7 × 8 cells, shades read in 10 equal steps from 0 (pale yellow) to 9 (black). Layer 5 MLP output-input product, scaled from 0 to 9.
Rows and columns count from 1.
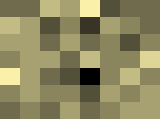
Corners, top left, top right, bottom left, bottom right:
5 5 5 3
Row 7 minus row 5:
5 1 0 -3 -4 0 1 -1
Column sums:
23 24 30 28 34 28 28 25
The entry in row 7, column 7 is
3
